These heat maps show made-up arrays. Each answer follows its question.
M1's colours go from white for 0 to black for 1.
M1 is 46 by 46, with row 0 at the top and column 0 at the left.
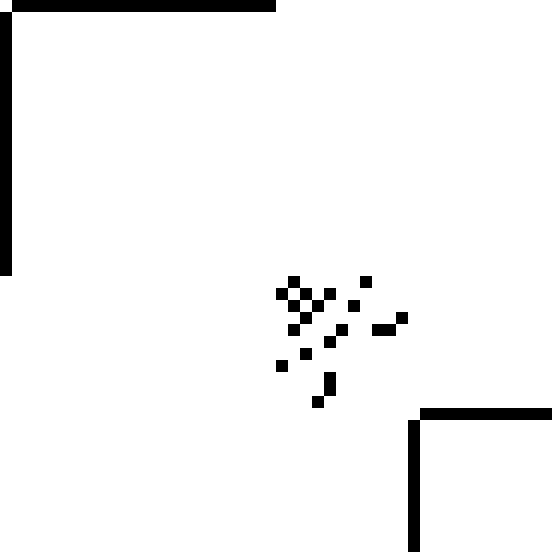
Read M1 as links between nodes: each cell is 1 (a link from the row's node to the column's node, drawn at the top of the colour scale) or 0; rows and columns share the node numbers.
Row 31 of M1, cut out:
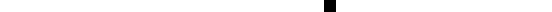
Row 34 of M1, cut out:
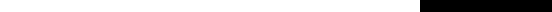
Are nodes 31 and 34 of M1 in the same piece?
no
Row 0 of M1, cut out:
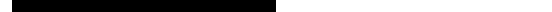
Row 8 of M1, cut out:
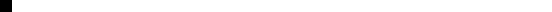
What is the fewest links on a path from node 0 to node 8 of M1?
1
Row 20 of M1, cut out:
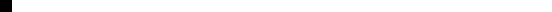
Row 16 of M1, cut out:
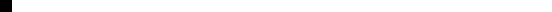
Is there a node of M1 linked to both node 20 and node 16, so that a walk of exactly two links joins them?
yes
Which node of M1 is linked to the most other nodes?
node 0
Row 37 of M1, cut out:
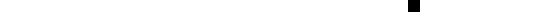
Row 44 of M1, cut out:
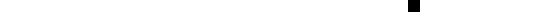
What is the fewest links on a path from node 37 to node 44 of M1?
2
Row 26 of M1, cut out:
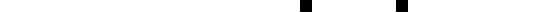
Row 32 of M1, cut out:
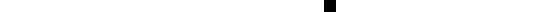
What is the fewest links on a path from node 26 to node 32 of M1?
4
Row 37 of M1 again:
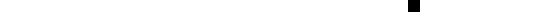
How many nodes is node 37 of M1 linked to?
1
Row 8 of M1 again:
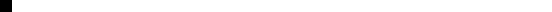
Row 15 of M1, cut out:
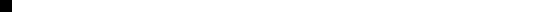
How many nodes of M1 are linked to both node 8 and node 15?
1
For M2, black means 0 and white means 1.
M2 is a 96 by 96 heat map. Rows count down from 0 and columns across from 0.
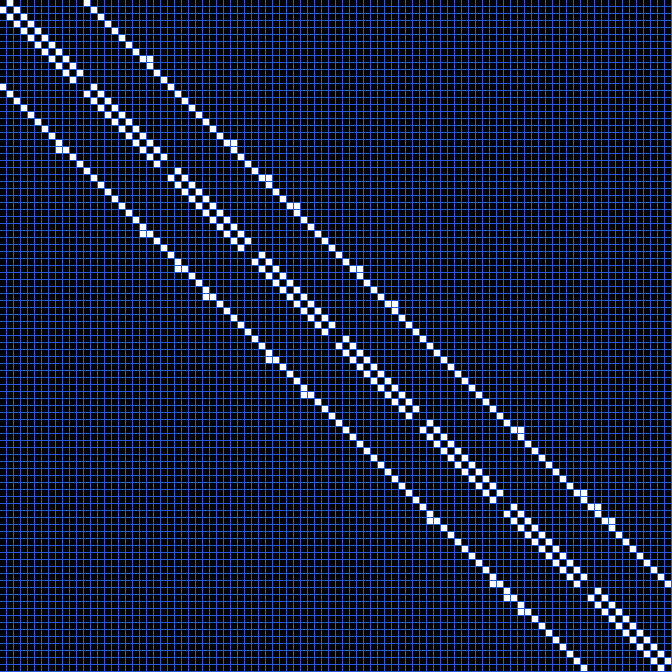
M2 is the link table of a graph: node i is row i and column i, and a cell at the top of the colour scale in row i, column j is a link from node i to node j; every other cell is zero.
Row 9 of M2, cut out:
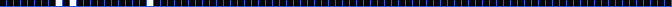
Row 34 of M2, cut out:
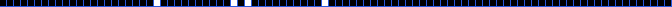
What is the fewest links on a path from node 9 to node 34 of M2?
3
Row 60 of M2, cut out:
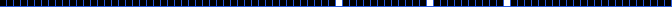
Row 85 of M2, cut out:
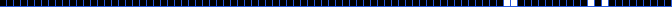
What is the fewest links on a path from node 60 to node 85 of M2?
2
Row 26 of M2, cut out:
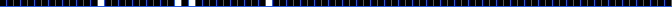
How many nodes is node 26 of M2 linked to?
4
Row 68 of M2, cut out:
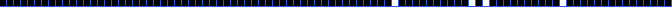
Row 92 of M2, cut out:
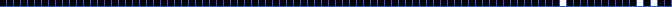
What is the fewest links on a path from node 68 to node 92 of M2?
2
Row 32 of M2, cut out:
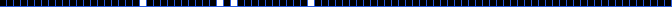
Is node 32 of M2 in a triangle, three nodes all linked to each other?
yes
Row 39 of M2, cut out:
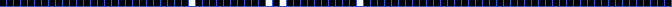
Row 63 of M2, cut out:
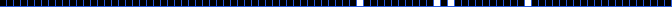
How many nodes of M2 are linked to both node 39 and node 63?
1
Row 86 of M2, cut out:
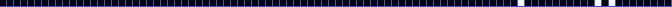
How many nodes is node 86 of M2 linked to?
3
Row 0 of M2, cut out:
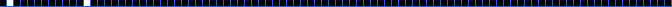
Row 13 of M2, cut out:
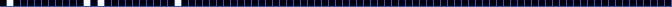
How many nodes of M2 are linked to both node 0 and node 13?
2
